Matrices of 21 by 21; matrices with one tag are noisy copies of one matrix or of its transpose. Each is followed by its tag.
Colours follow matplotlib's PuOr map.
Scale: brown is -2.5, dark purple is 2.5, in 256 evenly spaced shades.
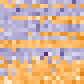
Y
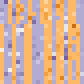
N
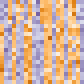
N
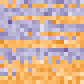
Y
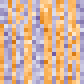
N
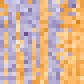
Y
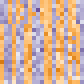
N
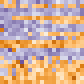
Y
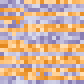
N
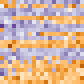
Y
